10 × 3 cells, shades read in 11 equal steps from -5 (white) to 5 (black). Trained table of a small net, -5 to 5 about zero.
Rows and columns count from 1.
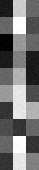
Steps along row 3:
down up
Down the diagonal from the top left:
4 -5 1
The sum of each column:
23 -25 16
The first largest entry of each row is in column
1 3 1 1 3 3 1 2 3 1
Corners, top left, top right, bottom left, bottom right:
4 1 3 0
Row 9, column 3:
3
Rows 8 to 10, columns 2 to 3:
3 1 | -5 3 | -4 0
